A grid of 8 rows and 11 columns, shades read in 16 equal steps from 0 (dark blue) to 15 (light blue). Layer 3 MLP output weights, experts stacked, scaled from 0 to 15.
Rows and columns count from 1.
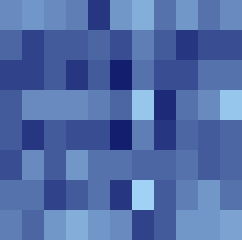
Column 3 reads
9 5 5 9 5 5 3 10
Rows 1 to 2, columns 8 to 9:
7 10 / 5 2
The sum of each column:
47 49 51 55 49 38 73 35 54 57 64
